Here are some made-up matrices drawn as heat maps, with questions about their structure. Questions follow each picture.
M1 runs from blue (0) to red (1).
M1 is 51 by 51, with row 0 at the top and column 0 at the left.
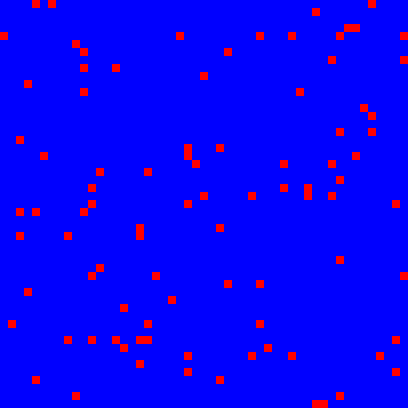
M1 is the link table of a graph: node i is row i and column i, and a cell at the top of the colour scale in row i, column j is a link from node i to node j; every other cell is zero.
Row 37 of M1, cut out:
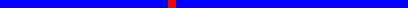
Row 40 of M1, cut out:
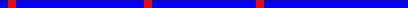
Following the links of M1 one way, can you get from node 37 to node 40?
yes
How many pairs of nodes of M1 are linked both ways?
2
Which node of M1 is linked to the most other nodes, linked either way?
node 42
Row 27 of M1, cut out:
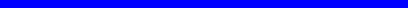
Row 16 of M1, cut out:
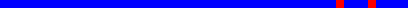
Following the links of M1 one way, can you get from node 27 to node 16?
no
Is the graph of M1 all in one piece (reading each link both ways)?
no
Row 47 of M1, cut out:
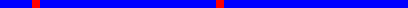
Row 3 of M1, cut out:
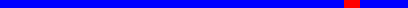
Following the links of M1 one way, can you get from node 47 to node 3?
yes
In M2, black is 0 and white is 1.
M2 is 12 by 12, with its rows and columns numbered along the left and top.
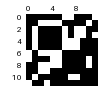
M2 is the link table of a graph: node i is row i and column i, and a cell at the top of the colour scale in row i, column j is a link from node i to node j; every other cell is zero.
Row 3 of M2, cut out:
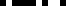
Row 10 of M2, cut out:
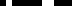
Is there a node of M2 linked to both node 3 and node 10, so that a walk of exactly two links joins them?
yes
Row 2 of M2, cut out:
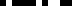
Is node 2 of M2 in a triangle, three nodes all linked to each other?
no
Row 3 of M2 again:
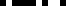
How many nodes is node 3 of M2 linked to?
5
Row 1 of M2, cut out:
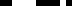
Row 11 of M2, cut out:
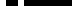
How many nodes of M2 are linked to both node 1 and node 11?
1
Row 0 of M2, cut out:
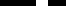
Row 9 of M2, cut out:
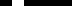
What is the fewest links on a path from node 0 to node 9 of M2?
3
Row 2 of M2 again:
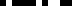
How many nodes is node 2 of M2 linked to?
4
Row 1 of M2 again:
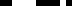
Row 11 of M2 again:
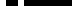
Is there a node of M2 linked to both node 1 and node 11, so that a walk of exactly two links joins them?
yes
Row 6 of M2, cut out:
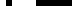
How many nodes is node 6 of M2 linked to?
5
